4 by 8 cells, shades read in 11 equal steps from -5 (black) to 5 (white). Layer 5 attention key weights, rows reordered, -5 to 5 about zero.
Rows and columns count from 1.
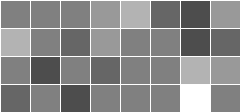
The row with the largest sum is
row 4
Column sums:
1 -2 -3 1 2 -1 3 1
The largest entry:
5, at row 4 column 7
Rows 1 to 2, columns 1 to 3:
0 0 0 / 2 0 -1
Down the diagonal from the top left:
0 0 0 0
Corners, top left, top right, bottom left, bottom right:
0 1 -1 0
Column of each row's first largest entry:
5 1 7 7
